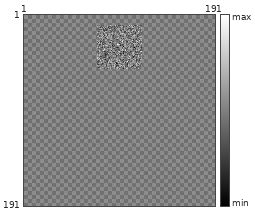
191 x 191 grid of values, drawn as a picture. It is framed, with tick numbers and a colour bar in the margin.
Odd rows or columns: none. Roughest part: top middle. Slope: none. Grain: checkered. Odd patch: rougher, in the top middle.
